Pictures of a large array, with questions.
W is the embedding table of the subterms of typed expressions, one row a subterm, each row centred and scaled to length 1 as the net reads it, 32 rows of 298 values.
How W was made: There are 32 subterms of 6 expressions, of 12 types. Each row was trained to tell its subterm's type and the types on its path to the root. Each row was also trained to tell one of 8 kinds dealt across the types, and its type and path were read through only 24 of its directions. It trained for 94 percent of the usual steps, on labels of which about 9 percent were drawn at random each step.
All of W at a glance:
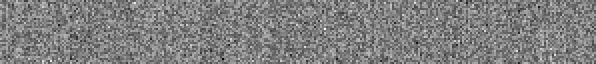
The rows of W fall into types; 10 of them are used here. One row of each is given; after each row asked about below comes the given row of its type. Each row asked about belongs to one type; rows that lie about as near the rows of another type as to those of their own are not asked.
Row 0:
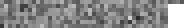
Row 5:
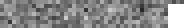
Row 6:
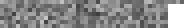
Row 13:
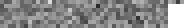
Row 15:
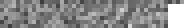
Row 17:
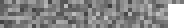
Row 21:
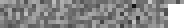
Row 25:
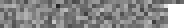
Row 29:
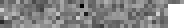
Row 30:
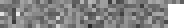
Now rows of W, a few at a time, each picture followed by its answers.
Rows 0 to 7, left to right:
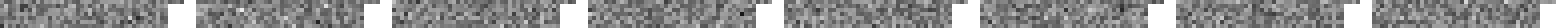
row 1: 15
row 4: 13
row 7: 6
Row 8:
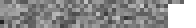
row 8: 29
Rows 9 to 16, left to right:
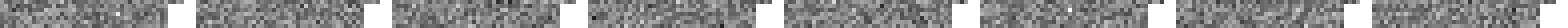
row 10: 0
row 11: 21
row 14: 29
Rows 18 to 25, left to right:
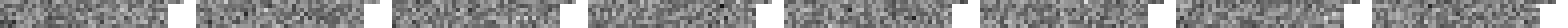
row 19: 30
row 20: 13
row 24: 15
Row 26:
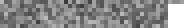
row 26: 6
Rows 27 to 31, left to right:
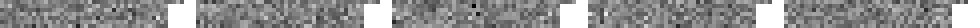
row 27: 0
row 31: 5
